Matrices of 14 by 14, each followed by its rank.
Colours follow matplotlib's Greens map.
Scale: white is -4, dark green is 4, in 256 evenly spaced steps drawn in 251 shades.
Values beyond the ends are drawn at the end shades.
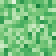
full rank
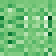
two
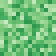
full rank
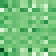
two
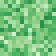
full rank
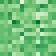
three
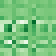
two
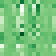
two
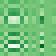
one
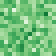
full rank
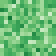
full rank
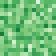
full rank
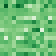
three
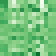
three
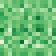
three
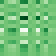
one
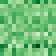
two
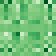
two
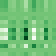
one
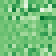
three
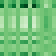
one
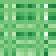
one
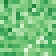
full rank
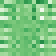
two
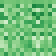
two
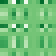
one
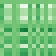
one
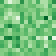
three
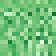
three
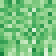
three
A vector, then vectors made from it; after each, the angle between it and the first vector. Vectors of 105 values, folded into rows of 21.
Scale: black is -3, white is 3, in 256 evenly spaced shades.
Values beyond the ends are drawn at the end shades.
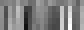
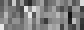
partly opposed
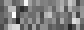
orthogonal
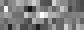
orthogonal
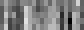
nearly opposite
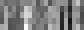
nearly opposite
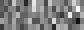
orthogonal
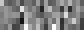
partly opposed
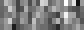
orthogonal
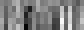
nearly parallel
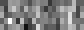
partly aligned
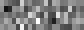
orthogonal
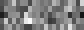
orthogonal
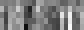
nearly parallel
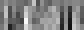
nearly opposite
